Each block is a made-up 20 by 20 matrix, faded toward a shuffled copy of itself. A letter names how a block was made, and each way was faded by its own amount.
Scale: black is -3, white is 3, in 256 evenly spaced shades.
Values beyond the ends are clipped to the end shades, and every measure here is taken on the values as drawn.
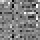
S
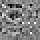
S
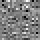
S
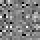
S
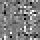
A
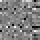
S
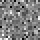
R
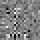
S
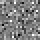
R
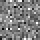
R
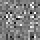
S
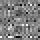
S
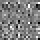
S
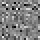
S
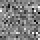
R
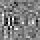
S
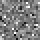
R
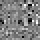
S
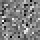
A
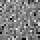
R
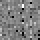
A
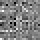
S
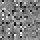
A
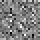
A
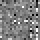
A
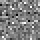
R
